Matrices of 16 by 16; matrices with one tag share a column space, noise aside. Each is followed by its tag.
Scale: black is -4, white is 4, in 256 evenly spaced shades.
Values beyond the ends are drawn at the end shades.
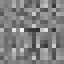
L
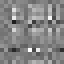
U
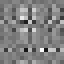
U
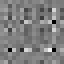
U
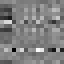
U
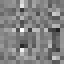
L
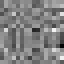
L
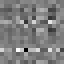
U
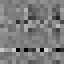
U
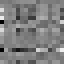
U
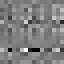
U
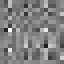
L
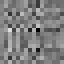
L
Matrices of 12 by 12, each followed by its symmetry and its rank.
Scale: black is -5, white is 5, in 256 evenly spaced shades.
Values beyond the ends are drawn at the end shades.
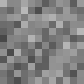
neither, full rank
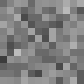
neither, full rank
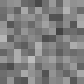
antisymmetric, full rank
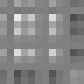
symmetric, rank one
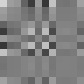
symmetric, rank one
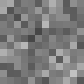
symmetric, full rank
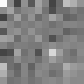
symmetric, rank two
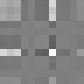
symmetric, rank one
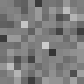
symmetric, full rank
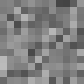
antisymmetric, full rank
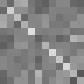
symmetric, full rank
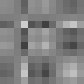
symmetric, rank one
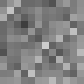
symmetric, full rank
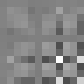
symmetric, rank two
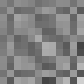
symmetric, rank two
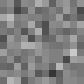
antisymmetric, full rank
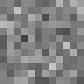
neither, full rank
